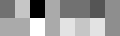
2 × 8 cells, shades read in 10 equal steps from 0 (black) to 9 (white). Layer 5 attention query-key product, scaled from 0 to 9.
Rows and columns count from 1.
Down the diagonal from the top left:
4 6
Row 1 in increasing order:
0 3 4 4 4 5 6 7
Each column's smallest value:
4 6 0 6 4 4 3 5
